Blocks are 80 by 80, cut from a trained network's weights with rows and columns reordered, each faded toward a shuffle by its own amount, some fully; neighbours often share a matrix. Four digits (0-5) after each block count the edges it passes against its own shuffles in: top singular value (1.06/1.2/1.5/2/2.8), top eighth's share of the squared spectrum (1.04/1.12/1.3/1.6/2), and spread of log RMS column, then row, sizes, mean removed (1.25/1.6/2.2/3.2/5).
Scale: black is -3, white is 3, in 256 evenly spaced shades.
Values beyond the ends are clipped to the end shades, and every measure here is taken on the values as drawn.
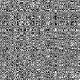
4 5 3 3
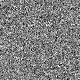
0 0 0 0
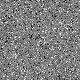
0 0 0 0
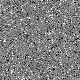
0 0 0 0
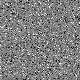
0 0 0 0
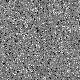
0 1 0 0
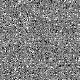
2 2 2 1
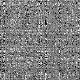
3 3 3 1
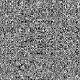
3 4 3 2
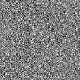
3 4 2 2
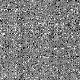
2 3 0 2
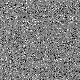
1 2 0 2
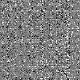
2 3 3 0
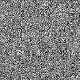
3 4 2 2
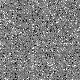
1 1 1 0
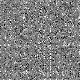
2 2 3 0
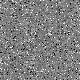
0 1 0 0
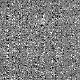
2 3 3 0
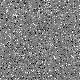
0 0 0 0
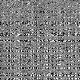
4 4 1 4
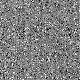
2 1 0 1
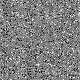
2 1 0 0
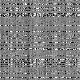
4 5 0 4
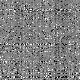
3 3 0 3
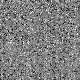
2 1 0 1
